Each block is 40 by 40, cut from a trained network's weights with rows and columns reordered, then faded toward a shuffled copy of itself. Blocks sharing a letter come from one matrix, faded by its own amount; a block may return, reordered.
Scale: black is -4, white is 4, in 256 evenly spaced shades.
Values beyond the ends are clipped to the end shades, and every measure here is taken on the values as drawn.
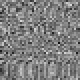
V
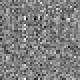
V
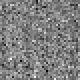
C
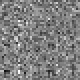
V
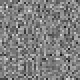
V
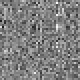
V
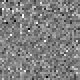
C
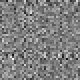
V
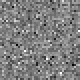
C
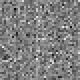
C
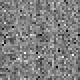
C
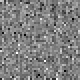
C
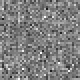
C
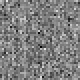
C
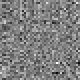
V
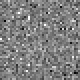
C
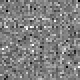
C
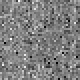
C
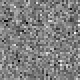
C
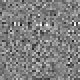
V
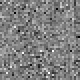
C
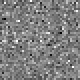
C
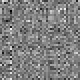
V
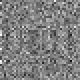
V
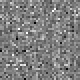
C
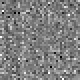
C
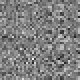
V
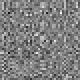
V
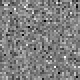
C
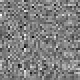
V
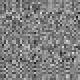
V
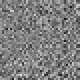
V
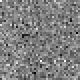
C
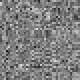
V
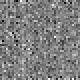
C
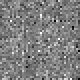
C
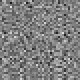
V
